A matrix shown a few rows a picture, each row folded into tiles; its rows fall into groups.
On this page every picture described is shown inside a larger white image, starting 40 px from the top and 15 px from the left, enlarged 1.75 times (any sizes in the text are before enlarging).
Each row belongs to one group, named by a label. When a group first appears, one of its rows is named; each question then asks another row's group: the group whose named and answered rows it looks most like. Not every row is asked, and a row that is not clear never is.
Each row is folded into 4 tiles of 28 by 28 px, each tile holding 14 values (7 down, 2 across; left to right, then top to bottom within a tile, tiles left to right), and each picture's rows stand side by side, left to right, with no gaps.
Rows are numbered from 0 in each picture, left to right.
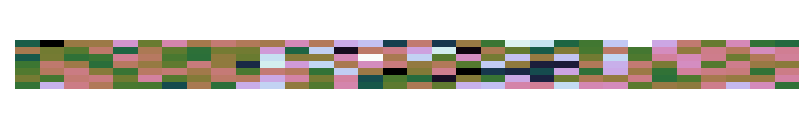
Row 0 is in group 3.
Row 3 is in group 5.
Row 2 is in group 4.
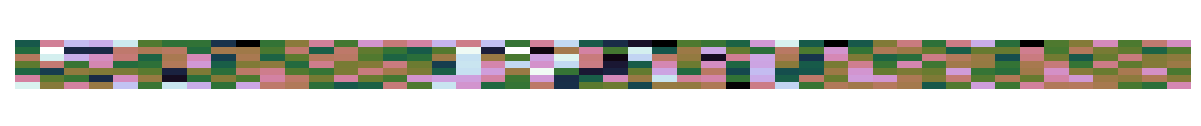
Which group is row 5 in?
3
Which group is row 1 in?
3
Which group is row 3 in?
3
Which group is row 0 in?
4
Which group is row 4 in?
3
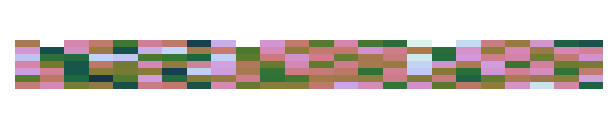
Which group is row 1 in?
5
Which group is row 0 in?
5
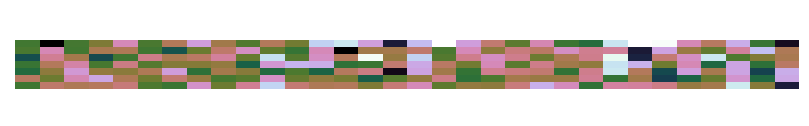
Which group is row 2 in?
5
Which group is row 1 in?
4
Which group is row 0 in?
3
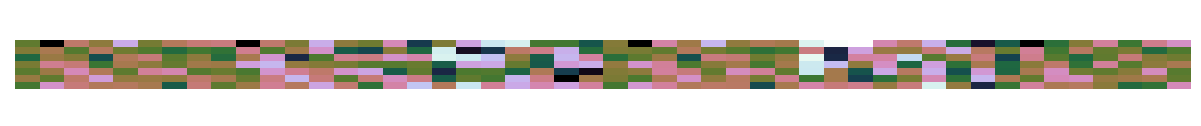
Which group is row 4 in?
5
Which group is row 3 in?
3
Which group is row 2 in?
4
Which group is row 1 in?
3
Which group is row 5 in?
3
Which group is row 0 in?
3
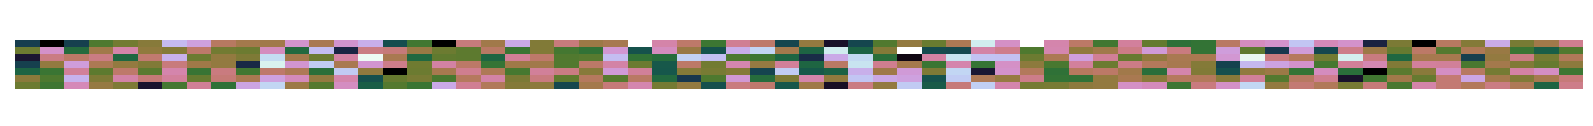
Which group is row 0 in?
3
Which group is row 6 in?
4
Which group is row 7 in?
3
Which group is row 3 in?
5
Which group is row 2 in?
3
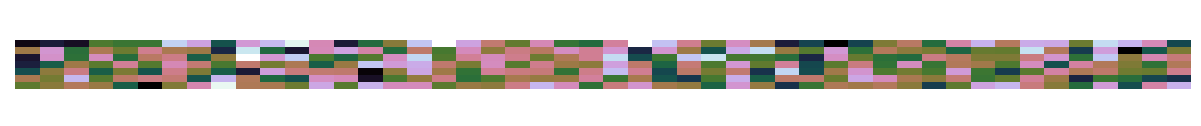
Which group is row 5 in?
4
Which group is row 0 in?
3
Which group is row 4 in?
3
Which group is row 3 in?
5
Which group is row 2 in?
5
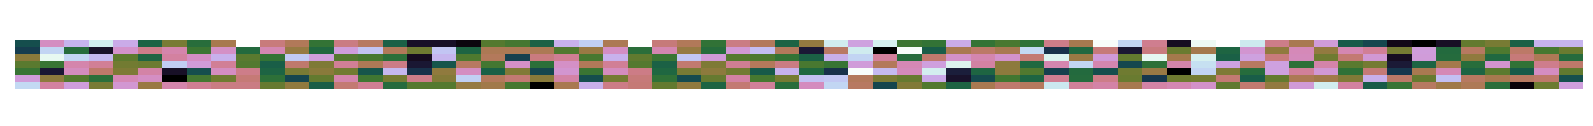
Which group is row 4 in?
4
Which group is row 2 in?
3
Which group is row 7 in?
3
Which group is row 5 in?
4
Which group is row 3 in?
5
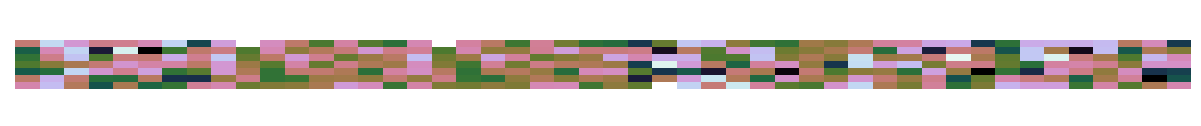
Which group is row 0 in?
4
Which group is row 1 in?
5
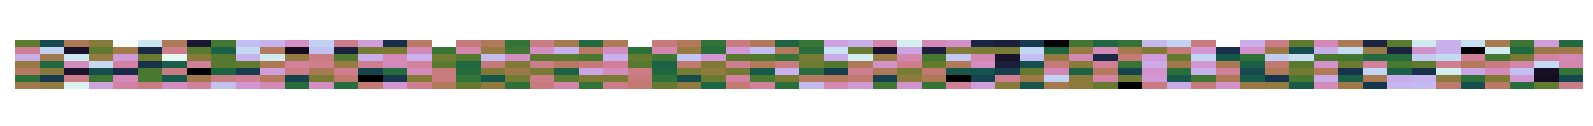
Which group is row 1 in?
4
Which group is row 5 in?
3
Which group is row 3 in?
5
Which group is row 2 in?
5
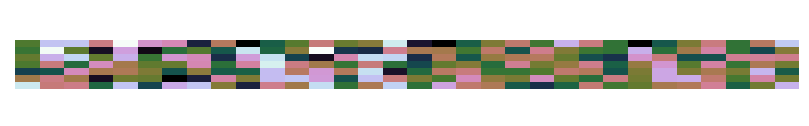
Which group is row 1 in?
3
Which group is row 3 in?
3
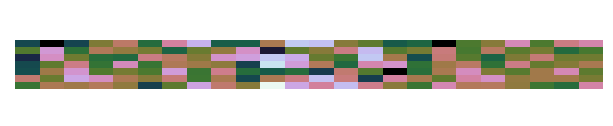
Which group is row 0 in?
3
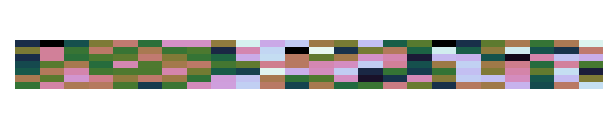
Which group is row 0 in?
3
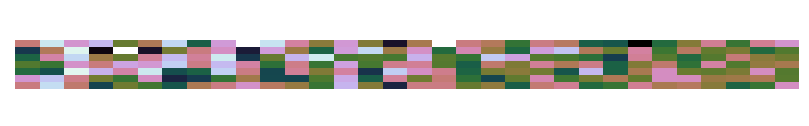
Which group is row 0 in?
4
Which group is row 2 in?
5
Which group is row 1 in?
5
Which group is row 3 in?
3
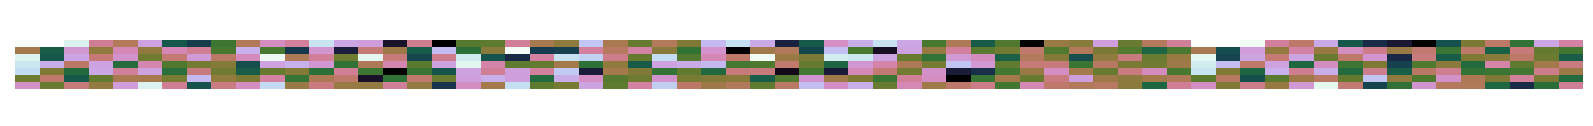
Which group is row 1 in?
4
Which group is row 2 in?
3
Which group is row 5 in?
3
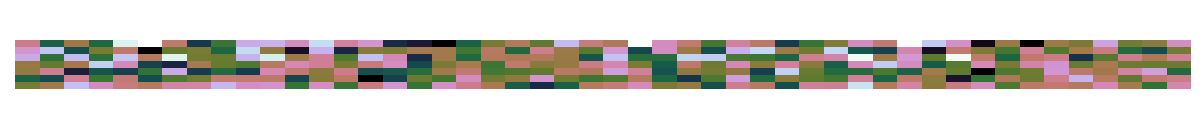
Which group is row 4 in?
4
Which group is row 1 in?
4
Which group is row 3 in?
5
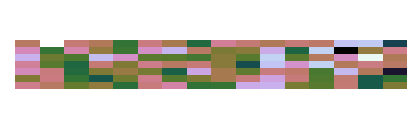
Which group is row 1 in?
4
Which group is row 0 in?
5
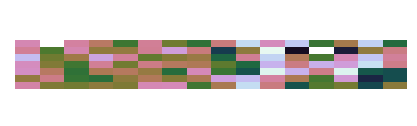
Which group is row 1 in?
4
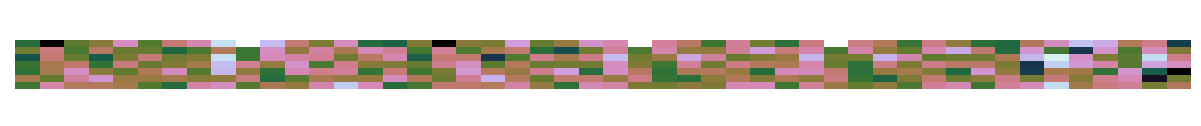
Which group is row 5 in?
4
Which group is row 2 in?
3
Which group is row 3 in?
5
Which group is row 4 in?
5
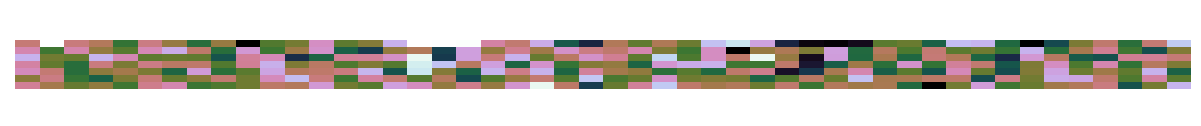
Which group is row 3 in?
4
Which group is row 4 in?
3
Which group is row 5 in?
3
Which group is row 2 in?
5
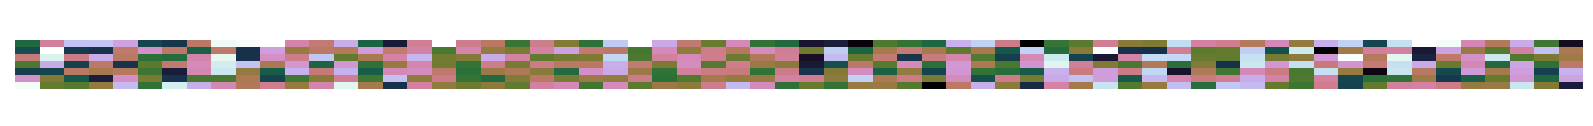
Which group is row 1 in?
5
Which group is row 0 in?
4
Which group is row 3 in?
5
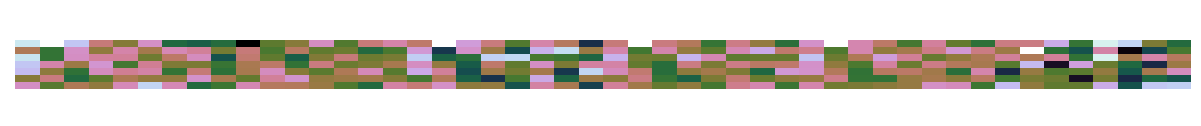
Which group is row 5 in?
4
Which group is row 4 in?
5
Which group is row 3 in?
5
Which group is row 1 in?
3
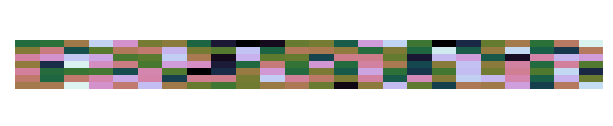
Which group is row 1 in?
3
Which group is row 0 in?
4
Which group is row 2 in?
3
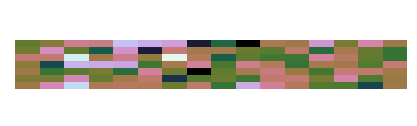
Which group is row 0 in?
4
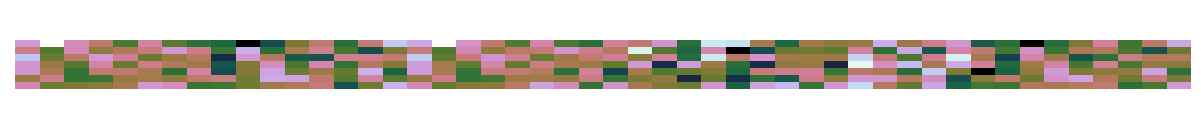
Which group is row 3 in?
4
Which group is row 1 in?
3
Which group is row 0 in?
5
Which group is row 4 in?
4
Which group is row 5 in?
3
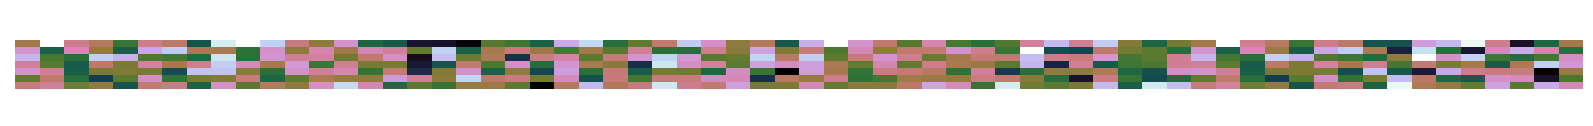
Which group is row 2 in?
3
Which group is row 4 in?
5
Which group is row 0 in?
5
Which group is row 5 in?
4
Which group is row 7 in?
4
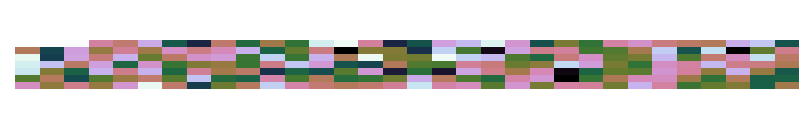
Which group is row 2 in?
4
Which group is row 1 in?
4
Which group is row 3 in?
4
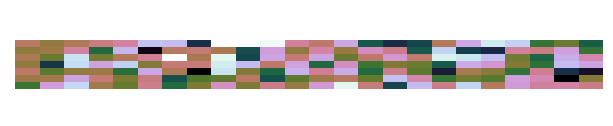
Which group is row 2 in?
4
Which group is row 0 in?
4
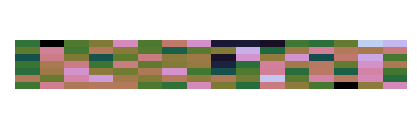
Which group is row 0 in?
3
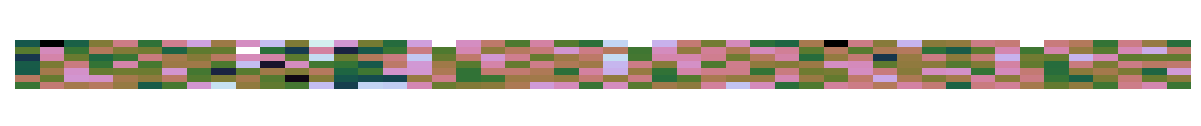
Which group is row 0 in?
3
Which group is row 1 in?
4
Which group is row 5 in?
5
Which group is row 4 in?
3
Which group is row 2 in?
5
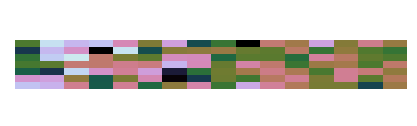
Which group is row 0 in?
4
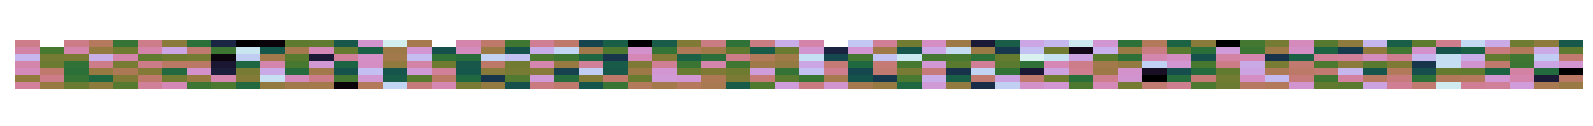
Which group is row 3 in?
3
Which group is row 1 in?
3
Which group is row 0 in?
5
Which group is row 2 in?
5
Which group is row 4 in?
5
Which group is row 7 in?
4
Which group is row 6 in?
3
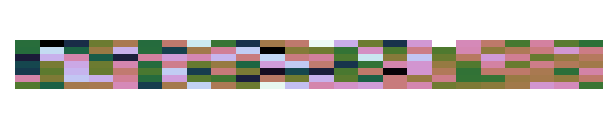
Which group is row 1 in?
4
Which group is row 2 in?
5
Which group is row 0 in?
3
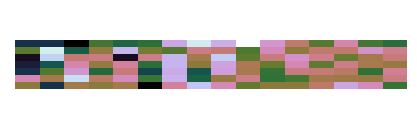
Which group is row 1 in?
5
